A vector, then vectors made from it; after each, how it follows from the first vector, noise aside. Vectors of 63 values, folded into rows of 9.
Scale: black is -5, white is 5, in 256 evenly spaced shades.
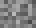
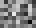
scaled up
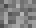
reversed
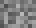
reversed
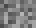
reversed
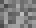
reversed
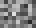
scaled up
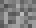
reversed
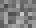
reversed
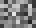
scaled up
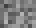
reversed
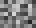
scaled up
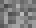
reversed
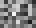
scaled up
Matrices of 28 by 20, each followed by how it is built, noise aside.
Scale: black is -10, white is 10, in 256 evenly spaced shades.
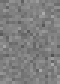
noise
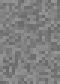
noise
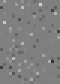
sparse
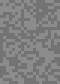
noise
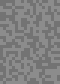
noise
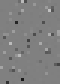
sparse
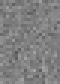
noise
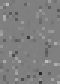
sparse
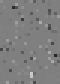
sparse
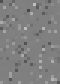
sparse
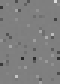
sparse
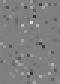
sparse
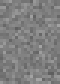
noise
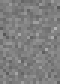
noise
